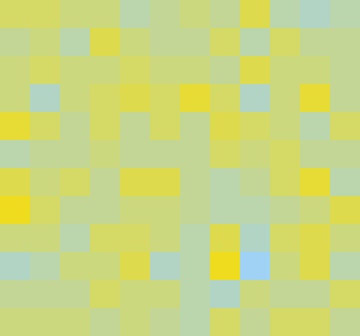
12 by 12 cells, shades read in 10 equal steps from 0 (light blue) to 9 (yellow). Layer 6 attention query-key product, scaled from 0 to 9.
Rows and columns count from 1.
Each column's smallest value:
2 2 3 4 3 2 3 2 0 3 2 3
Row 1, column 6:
4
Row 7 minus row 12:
2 0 1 0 2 3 1 -3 0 0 2 -1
